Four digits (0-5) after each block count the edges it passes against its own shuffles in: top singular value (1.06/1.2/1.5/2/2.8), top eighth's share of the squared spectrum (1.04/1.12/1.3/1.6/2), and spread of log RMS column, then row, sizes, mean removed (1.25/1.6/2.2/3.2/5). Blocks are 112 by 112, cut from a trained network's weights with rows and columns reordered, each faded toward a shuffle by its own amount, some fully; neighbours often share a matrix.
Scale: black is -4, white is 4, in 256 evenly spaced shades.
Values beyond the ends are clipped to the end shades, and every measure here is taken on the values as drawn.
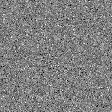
3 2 0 1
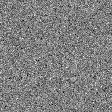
3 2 0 0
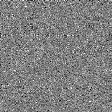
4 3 0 2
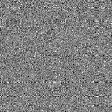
4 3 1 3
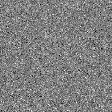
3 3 0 2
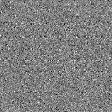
4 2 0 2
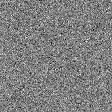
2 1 0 0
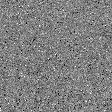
1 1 0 0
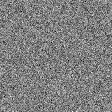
3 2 0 0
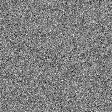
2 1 0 0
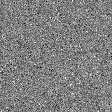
0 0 0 0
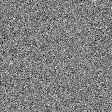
1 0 0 0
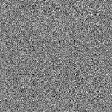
4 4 2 2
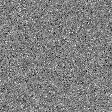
1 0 0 0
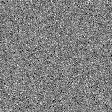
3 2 0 0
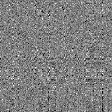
4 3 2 2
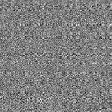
4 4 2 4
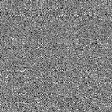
4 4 1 3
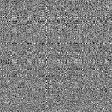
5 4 2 3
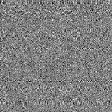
4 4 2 3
